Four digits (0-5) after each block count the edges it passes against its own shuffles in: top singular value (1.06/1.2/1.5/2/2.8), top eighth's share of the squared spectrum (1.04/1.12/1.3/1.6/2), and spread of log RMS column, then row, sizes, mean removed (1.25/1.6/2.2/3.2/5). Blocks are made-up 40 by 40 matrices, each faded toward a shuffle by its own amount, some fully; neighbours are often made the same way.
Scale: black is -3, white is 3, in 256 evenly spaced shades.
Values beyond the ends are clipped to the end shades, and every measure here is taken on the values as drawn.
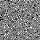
2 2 0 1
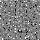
1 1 1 0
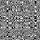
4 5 2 2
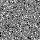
0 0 0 0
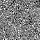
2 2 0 0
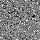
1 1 0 0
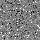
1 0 0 0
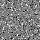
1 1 0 0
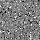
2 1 0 0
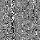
2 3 3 0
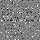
3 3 0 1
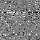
3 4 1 2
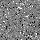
0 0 0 0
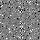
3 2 1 0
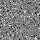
2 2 0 1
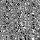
3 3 2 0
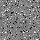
1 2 0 1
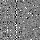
3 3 2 1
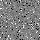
2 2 0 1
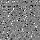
2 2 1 1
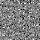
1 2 1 2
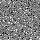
0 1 0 0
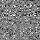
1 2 1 2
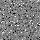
0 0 0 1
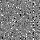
2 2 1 0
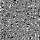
0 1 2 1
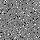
0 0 0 0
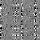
3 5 3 2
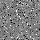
0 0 0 0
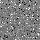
0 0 0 0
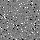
0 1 0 0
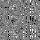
3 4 3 1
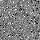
0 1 0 0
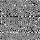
3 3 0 2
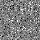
3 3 1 1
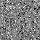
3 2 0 0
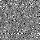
2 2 0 2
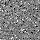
0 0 0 0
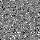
1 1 0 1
